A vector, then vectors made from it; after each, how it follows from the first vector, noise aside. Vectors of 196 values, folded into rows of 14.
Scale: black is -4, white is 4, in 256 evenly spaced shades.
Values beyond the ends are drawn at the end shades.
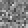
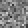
sign-scrambled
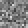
copied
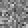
sign-scrambled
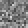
copied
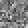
copied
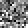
scaled up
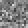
copied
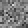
sign-scrambled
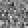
sign-scrambled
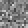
copied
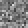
copied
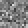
copied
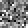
scaled up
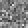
copied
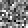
scaled up
